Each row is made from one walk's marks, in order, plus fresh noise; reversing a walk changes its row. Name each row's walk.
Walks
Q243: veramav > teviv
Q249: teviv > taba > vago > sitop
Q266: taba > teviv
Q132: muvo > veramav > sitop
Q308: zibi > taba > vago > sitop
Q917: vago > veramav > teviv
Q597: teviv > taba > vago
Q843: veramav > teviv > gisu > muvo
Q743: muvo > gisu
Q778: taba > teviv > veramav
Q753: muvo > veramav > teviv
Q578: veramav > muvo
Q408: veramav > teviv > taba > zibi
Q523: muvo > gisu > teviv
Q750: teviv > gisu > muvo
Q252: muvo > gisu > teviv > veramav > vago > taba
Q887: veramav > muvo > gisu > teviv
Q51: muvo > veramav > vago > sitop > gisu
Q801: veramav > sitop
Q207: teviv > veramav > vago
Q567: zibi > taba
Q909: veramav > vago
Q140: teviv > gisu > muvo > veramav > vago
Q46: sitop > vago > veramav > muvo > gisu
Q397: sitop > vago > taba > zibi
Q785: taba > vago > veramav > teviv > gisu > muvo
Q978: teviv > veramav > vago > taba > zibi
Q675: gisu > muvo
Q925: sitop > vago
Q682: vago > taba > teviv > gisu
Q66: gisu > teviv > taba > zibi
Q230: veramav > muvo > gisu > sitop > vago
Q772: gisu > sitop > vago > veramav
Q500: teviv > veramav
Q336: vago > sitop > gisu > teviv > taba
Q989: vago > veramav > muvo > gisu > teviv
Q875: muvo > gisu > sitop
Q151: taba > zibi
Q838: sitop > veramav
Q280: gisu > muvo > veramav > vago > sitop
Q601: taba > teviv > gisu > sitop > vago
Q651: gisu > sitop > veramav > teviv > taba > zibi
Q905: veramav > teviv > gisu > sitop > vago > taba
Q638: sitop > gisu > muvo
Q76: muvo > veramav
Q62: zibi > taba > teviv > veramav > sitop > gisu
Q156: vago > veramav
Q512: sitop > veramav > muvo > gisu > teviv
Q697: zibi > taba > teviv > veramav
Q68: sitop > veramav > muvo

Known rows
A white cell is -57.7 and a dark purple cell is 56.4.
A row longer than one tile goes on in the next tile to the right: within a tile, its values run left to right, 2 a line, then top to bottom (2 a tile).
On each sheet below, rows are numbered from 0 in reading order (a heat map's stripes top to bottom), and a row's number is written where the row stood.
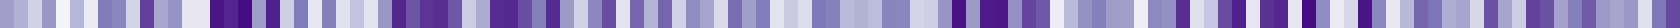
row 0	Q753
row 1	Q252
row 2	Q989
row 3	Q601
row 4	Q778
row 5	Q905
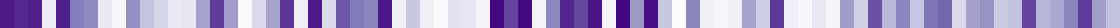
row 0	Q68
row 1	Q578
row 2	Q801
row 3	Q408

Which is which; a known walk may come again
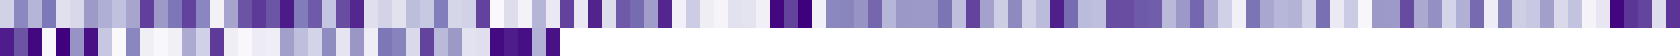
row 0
Q978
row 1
Q397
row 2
Q578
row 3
Q230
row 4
Q46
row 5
Q132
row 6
Q801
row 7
Q753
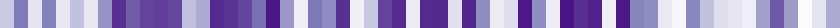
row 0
Q252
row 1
Q778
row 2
Q68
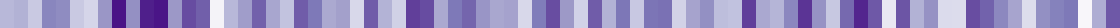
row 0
Q601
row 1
Q905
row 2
Q408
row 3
Q512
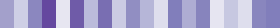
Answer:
Q989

